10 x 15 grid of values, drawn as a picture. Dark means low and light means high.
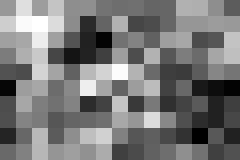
Ninth with the lowest average: bottom right. Ninth with the highest average: top left. Mirror symmetry: none. Roughest part: centre.
